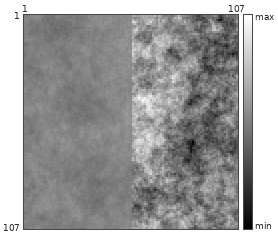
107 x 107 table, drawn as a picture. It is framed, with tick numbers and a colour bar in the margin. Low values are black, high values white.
There is no overall slope. A vertical seam about 50% of the way across splits the table, and the left part is calmer. A few values lie far out on both sides of the bulk. No regular stripes run through it. There are no lone odd cells. Neither half mirrors the other. The ninth with the highest average is the centre.
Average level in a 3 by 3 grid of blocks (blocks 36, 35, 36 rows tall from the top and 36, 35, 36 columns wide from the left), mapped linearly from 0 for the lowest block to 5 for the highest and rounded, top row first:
2 4 1 / 2 5 0 / 2 2 2
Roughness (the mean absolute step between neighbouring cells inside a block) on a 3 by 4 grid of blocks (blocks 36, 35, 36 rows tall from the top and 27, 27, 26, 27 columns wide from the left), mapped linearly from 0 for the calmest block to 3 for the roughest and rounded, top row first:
0 0 3 3 | 0 0 3 3 | 0 0 3 3
